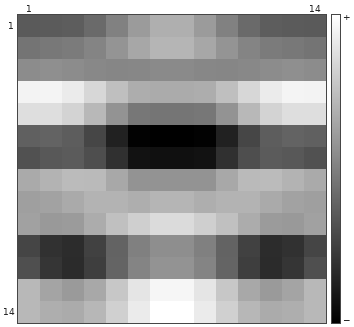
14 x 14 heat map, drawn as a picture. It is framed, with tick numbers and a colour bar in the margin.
The bottom middle is the ninth with the highest average. Horizontal stripes repeat 3 times down the table. The left and right halves mirror each other. The centre is the ninth with the lowest average. No lone cell stands out from its neighbours.
